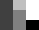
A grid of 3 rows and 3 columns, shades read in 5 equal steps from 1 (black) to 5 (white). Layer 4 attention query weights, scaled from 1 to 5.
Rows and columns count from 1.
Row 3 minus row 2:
0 0 -4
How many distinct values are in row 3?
3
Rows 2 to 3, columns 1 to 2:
2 3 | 2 3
